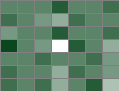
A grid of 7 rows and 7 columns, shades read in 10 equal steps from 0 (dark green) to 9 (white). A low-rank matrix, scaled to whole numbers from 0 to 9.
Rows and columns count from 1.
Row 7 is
2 3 2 5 3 1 6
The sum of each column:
16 21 21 29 17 18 26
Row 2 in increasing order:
2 2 3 3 3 4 5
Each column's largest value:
4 3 4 9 3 3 6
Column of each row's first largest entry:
1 4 1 4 7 4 7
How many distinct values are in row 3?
4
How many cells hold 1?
4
